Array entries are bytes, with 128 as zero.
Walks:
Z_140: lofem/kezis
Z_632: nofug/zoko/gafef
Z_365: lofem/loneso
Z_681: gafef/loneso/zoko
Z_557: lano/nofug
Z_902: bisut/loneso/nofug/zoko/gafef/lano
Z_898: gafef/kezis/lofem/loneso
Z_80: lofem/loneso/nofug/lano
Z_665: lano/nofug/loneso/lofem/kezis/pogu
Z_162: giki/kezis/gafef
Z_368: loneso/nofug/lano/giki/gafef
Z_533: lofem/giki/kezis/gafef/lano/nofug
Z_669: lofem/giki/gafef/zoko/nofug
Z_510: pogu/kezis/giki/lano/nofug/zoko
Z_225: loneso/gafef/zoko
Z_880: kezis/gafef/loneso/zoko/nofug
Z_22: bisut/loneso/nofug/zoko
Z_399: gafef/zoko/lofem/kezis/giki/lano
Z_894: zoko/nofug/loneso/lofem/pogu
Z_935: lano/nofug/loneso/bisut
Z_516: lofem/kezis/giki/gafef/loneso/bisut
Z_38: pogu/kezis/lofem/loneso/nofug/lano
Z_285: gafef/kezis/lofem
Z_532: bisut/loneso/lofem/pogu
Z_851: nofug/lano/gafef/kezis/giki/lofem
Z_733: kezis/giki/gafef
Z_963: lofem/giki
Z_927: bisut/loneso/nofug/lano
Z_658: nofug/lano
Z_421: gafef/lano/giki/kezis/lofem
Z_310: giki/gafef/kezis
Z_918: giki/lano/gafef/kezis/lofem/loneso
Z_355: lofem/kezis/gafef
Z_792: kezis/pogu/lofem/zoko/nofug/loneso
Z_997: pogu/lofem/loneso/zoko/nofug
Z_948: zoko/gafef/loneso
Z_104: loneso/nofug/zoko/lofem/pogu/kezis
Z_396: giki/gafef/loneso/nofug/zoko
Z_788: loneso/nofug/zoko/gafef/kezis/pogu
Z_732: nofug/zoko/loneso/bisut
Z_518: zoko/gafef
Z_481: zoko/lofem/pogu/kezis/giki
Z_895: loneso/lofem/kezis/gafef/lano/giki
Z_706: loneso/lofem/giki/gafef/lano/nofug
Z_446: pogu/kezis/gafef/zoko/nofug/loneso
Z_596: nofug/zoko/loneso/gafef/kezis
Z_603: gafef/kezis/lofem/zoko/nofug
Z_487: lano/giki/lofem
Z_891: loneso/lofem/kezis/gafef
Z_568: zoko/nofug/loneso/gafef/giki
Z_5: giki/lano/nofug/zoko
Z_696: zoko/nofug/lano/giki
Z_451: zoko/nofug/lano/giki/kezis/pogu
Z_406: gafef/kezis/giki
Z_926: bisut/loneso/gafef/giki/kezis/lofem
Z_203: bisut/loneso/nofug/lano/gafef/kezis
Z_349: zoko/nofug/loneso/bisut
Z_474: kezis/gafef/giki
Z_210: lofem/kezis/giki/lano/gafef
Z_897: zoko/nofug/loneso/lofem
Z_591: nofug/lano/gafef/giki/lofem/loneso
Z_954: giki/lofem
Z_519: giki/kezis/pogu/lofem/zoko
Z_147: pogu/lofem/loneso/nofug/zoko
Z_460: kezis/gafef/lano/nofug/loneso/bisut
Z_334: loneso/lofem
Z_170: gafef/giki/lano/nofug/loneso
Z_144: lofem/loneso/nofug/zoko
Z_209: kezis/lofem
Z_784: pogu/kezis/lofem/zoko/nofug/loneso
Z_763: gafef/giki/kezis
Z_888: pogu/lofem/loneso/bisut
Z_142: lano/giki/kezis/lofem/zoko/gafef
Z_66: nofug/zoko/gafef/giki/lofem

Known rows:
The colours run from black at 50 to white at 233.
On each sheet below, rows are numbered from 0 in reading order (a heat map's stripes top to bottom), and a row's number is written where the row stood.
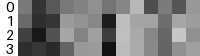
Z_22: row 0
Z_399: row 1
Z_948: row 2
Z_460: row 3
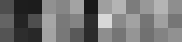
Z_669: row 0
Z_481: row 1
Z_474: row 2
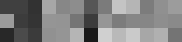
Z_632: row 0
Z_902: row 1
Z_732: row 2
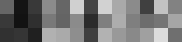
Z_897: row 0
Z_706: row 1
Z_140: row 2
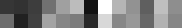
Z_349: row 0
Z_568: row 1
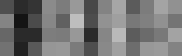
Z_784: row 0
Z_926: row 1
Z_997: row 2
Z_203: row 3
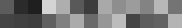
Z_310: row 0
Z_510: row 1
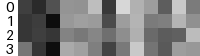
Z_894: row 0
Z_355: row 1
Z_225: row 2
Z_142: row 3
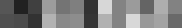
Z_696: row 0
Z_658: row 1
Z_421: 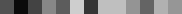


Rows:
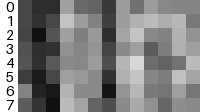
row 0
Z_895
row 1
Z_596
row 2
Z_898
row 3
Z_446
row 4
Z_681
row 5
Z_763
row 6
Z_557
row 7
Z_162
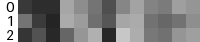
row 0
Z_104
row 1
Z_396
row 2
Z_888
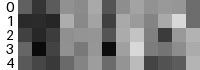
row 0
Z_532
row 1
Z_365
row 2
Z_518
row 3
Z_603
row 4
Z_147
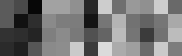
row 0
Z_80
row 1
Z_880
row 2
Z_733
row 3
Z_451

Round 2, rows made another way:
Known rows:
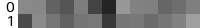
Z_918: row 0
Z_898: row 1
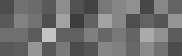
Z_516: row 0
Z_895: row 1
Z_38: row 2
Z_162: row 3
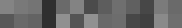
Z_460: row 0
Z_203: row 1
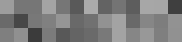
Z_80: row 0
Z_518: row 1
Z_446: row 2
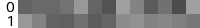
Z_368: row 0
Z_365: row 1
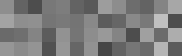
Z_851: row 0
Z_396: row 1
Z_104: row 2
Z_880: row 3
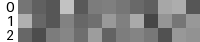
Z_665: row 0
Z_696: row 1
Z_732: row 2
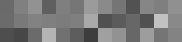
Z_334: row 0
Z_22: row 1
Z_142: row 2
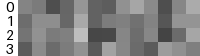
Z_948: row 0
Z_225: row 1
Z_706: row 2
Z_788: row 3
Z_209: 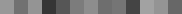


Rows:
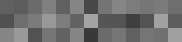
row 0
Z_888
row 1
Z_927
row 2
Z_170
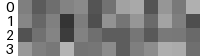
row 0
Z_481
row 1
Z_140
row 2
Z_763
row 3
Z_997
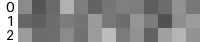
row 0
Z_658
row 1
Z_349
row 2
Z_897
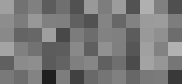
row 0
Z_963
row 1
Z_519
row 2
Z_487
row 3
Z_792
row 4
Z_285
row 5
Z_310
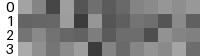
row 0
Z_510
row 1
Z_935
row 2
Z_421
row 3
Z_669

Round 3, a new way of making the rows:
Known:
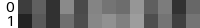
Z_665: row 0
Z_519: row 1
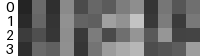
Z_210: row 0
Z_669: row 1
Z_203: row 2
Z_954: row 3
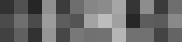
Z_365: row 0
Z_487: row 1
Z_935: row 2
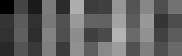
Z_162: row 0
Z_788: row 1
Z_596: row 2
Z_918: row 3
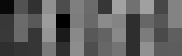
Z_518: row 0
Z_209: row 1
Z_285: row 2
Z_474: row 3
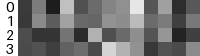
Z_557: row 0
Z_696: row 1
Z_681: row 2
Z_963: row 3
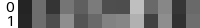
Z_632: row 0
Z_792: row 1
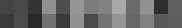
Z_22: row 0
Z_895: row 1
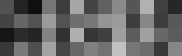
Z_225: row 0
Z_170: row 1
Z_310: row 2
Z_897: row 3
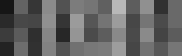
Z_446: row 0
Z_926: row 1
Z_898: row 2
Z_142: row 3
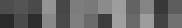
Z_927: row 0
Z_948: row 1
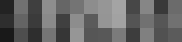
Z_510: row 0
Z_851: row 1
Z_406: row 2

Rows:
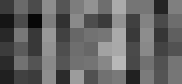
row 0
Z_894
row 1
Z_355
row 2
Z_603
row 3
Z_706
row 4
Z_66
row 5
Z_733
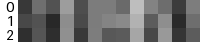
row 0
Z_349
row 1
Z_144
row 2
Z_880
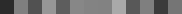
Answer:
Z_451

